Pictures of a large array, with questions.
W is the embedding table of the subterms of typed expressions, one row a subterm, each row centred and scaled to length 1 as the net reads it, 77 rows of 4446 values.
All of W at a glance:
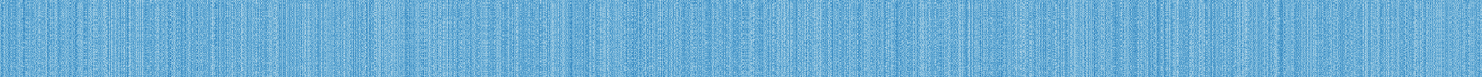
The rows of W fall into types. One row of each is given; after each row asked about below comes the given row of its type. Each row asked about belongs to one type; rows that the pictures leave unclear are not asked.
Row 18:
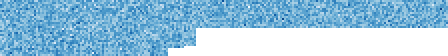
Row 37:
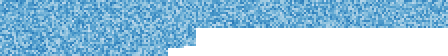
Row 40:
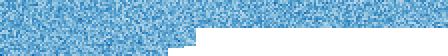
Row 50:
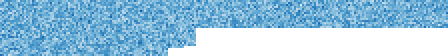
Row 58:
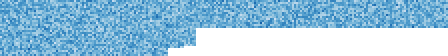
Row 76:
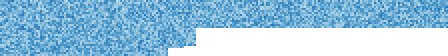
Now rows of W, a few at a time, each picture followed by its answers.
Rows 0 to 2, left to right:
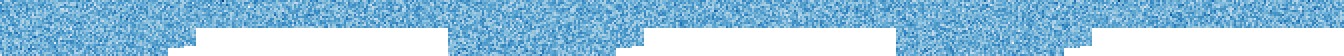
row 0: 58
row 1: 50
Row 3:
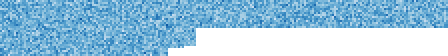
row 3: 40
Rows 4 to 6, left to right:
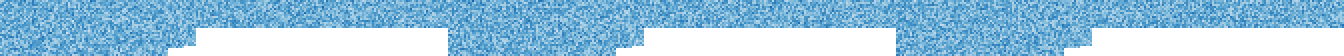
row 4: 50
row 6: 40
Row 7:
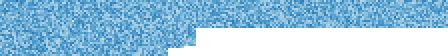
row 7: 37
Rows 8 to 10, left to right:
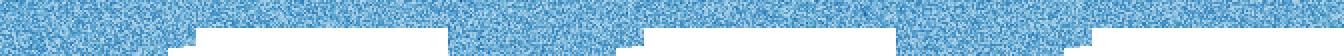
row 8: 37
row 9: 58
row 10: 58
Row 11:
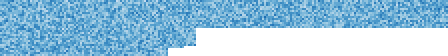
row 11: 76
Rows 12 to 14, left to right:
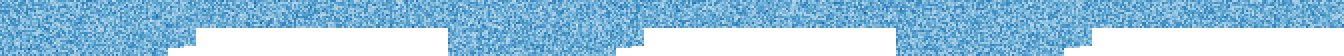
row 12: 58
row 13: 76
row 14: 58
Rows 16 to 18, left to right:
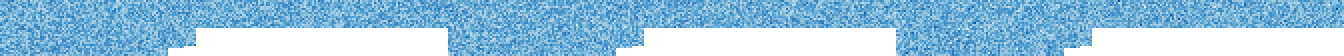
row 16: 76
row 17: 18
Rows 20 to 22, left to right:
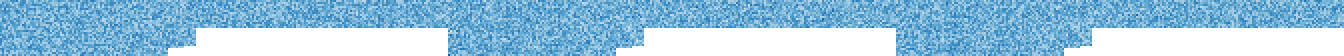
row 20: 58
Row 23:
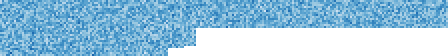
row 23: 18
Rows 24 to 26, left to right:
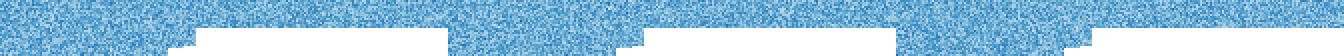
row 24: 50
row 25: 40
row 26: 37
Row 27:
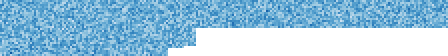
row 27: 50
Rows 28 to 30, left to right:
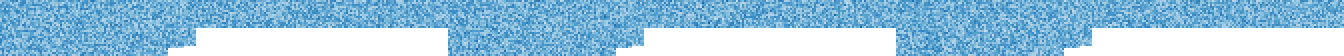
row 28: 58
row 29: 58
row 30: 37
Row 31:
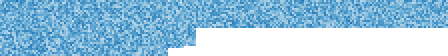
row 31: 37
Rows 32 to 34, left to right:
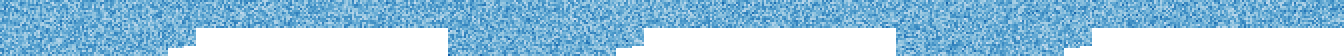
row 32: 76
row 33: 40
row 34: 50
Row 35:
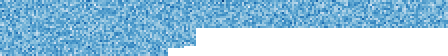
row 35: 18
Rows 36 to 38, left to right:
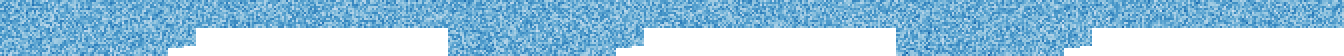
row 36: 50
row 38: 18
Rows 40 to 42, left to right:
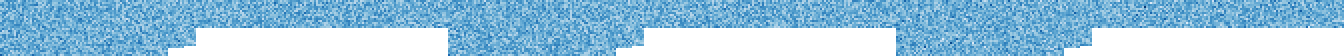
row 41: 37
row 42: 40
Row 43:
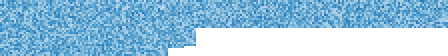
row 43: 40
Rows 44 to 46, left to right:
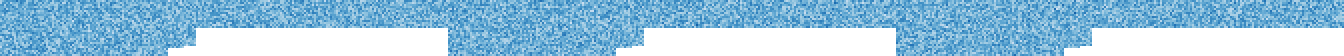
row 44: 37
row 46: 40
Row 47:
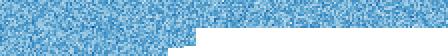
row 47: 50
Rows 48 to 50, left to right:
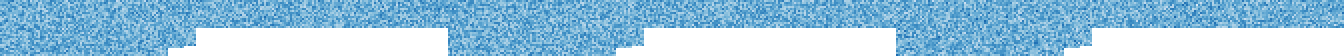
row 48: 76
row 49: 58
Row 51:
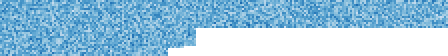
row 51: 37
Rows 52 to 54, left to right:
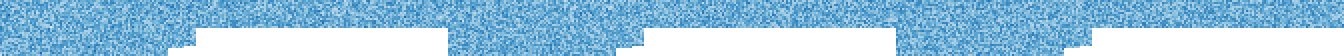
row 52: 50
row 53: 40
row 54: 58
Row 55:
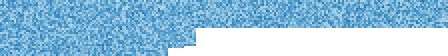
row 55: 40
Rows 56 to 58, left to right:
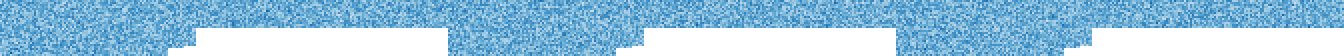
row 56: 50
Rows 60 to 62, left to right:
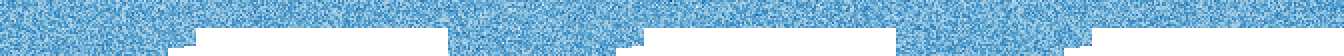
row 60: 40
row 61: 58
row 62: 76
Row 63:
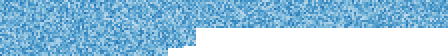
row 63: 76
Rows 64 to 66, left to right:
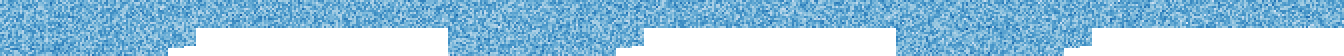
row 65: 50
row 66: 50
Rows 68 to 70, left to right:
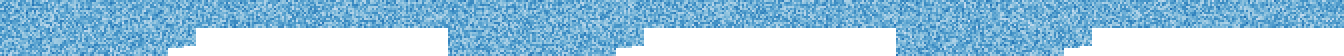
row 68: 50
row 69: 58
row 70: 76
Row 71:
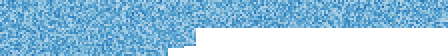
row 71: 40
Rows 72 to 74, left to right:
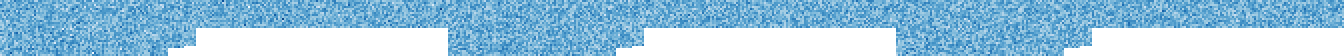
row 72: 18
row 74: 50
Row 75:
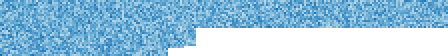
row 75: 37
